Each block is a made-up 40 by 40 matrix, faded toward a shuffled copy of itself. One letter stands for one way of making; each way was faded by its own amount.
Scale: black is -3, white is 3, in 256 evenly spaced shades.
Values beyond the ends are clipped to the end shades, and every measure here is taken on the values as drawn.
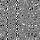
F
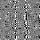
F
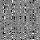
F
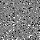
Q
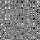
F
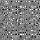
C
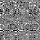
C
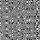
F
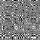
C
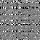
C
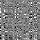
F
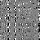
F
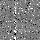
Q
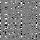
F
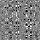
F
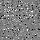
Q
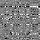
C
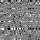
C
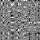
F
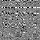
C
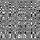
F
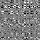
C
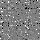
Q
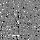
Q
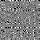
C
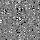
Q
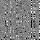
F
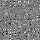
Q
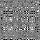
C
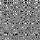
C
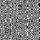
F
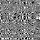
C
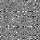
C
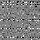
C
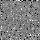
Q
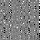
F
